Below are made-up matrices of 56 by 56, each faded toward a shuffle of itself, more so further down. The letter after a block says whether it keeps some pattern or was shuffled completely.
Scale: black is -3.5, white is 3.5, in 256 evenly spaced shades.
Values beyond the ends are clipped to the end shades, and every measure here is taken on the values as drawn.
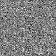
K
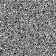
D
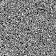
D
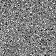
D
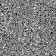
K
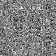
K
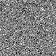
K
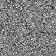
K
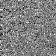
K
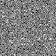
K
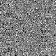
K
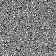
D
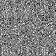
K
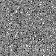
K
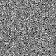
K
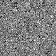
K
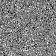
D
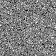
D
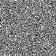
K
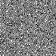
K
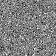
D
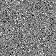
D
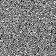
D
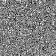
K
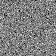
D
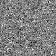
K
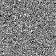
K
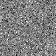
K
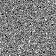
D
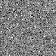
K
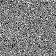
D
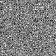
K
